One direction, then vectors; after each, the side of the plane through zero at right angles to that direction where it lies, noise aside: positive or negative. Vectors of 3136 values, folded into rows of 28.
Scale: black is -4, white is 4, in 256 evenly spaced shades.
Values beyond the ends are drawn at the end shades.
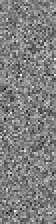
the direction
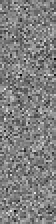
negative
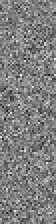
positive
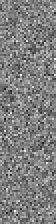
positive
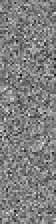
negative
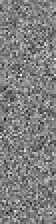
positive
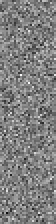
positive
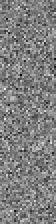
negative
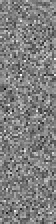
positive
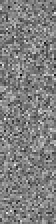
negative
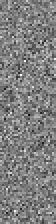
positive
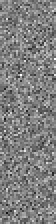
positive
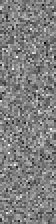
negative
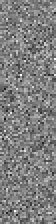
positive
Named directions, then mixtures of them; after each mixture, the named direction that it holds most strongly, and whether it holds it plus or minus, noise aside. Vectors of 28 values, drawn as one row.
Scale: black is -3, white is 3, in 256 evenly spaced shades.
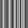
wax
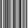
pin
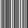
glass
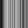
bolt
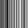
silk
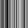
silk, plus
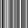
pin, minus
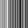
silk, minus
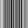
bolt, minus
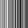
silk, minus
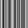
wax, minus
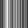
bolt, plus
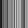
silk, plus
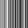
silk, minus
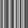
wax, plus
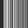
bolt, plus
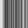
bolt, minus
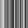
wax, plus
